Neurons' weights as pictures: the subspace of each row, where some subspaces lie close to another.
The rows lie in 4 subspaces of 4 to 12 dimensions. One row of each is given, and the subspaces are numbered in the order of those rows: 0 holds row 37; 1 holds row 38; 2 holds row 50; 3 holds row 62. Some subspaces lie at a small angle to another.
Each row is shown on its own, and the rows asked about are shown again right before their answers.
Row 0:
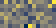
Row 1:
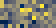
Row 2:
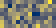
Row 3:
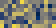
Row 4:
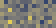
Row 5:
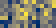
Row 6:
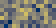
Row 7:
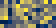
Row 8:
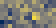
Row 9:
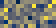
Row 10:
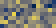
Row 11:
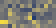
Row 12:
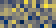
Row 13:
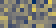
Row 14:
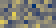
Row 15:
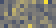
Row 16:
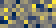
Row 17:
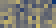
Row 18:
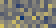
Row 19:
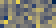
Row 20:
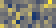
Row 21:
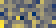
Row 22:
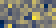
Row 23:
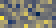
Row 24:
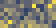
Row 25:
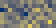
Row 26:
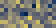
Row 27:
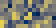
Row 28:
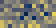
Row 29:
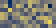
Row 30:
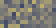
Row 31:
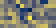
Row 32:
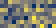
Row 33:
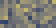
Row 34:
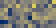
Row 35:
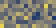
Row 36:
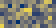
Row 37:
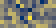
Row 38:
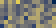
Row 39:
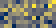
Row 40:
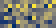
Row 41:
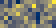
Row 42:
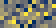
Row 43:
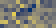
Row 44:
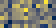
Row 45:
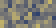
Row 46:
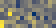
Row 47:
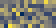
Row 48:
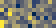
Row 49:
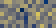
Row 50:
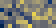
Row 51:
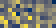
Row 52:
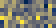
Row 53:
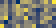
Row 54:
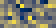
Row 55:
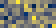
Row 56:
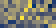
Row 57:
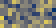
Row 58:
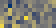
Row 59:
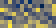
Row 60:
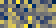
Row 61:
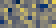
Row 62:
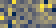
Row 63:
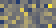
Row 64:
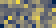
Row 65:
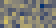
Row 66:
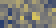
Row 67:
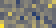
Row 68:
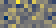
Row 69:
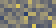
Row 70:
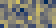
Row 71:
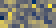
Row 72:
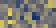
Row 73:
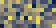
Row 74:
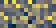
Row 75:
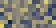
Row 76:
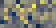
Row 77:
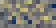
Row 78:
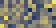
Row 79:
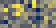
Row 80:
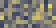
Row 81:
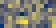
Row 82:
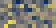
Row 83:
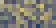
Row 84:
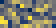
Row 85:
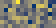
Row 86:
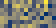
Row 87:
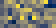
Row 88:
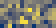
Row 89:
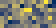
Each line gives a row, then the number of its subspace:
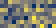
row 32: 3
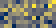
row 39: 2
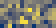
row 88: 3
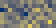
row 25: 2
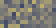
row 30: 3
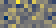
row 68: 3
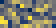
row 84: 3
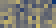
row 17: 2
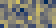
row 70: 3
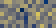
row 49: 3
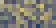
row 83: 2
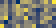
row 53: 1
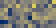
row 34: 1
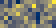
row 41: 2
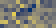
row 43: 0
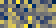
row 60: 3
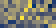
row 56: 2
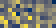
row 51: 3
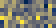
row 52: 3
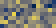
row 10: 0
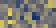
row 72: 1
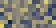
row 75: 2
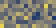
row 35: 3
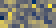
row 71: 2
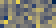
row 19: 1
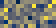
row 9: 1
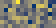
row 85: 3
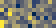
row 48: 2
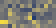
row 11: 1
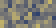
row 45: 0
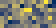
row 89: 0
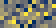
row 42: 2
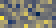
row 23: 3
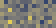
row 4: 2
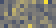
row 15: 3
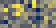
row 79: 2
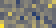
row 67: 2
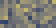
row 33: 1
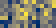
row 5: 2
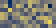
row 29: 2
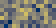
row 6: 2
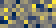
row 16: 0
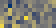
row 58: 2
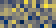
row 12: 3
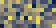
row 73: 2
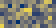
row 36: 0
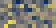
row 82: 3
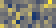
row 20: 0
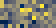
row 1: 1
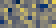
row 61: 3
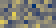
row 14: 0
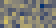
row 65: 3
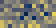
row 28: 2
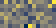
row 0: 3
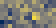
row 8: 1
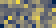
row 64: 1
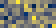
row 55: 3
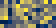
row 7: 1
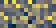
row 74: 3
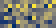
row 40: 2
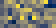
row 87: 0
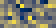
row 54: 0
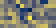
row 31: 0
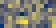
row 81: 3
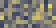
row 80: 3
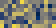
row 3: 3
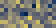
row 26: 3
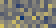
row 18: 2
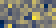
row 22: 1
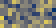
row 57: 3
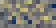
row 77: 2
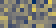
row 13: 3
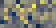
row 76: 0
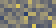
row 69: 3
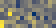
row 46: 2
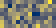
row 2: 0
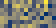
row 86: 1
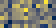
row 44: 1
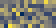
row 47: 3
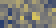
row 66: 1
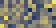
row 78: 0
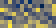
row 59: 3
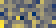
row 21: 2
